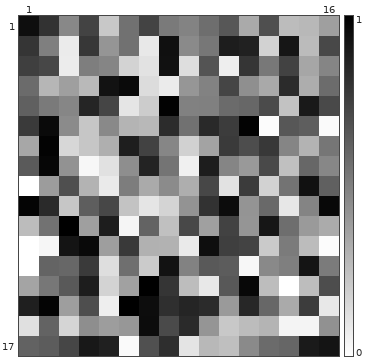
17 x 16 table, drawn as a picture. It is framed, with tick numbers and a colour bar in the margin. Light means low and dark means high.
On average the colour sits 50% of the way up the scale. Neither half mirrors the other. The values spread evenly over their range. No row or column stands out.
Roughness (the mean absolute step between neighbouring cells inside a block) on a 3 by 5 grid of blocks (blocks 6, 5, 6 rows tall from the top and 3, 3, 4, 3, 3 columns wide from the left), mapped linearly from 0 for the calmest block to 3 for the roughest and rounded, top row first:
0 1 1 2 1
3 1 1 1 1
1 2 1 1 2
